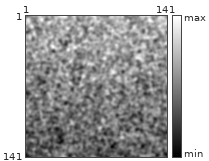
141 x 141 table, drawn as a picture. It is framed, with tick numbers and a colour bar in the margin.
Slope: up to the top. Histogram: bell-shaped. Stripes: none. Average level on the scale: 50%. Grain: blotchy.
